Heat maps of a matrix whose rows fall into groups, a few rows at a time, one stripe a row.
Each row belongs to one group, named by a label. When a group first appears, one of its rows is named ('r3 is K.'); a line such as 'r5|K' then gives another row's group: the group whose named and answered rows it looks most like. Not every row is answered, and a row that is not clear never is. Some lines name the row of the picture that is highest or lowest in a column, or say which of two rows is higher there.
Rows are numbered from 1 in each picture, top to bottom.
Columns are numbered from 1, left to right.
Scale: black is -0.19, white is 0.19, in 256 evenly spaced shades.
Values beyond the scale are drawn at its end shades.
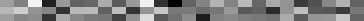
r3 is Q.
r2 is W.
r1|Q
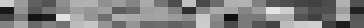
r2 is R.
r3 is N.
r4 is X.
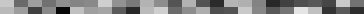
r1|Q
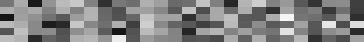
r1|N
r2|Q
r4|W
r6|W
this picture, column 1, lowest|3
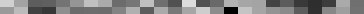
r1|Q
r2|N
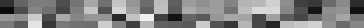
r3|Q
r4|X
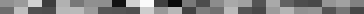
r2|R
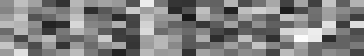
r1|W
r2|N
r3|R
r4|W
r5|X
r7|W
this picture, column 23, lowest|1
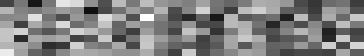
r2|N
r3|W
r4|Q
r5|X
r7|W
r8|Q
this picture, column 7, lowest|2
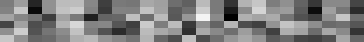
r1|N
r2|N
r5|R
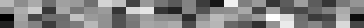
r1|W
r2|Q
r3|R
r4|R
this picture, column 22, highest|1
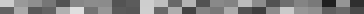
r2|R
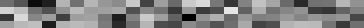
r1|N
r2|W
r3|R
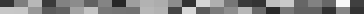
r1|R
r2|Q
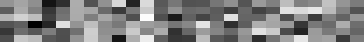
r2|X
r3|W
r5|N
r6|X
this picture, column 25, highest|4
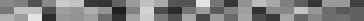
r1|N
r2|X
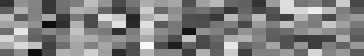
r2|X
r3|W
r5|R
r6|Q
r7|W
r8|R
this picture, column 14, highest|6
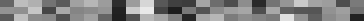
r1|X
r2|Q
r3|R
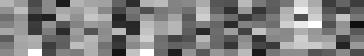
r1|X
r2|X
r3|R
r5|W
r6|X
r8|Q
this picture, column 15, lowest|5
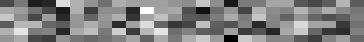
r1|N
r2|W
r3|W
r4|X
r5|W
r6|N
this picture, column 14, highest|6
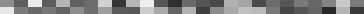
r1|Q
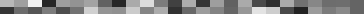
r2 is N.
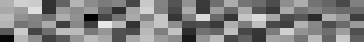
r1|W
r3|N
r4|W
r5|R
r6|R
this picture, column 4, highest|4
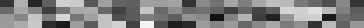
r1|R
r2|X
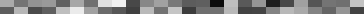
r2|R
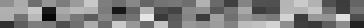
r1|X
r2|X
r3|Q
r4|N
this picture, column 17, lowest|1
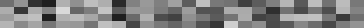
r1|R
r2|Q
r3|X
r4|W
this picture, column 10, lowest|4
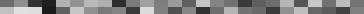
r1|R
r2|W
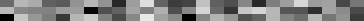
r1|X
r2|N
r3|R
